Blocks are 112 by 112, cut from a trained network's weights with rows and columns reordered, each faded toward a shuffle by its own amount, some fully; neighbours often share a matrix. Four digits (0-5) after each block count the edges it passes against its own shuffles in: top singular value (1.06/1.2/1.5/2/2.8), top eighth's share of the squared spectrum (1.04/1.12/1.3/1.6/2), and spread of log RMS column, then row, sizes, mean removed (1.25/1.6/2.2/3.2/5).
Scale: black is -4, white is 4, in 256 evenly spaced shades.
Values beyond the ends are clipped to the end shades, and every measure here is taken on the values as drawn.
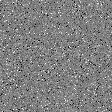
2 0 0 0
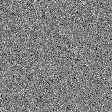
2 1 0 0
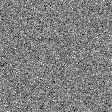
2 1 0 0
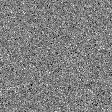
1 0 0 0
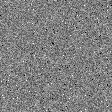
1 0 0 0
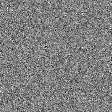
3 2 1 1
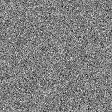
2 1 0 0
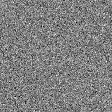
2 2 0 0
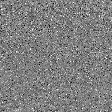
2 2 0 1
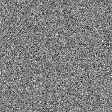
3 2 0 1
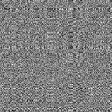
5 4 2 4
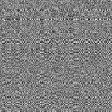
5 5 2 4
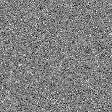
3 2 0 1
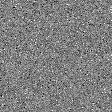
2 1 0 0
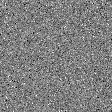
0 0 0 0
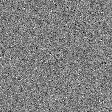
0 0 0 0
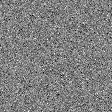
1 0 0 0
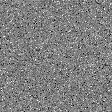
0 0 0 0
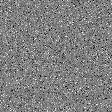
0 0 0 0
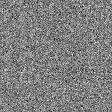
2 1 0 1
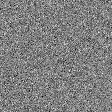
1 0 0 0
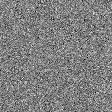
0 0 0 0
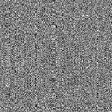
4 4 3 2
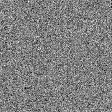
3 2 0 1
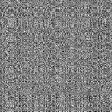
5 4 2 3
